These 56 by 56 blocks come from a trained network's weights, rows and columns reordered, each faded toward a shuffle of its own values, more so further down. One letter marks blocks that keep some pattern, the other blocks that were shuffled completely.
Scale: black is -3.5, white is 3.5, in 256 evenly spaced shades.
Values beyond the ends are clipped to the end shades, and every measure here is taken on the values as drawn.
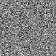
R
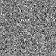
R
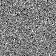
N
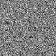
R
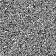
N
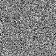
R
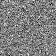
N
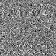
R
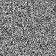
R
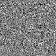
R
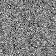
N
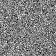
N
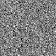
R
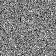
N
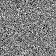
N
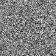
R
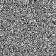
R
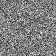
N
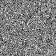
N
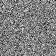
N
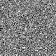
R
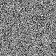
N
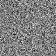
R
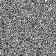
N
